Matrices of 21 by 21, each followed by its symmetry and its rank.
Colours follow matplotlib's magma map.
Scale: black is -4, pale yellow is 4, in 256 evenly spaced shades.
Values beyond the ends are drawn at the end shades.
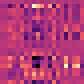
neither, rank two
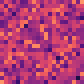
symmetric, full rank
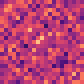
symmetric, full rank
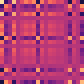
symmetric, rank one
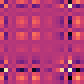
symmetric, rank one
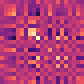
symmetric, rank two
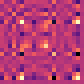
symmetric, rank two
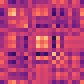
symmetric, rank two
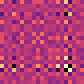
symmetric, rank two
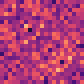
symmetric, full rank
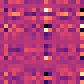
neither, rank two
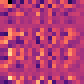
neither, rank two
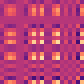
symmetric, rank one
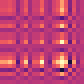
symmetric, rank one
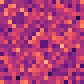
symmetric, full rank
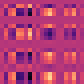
neither, rank one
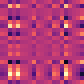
neither, rank one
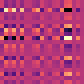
neither, rank one
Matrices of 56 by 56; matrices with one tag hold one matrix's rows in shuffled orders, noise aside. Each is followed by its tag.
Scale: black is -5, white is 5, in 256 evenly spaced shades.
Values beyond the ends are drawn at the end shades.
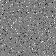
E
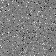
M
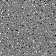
M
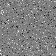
M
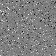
M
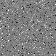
M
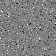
M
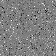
E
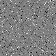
E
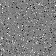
M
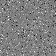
M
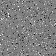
M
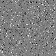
E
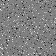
M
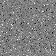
E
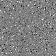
E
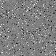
M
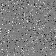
M
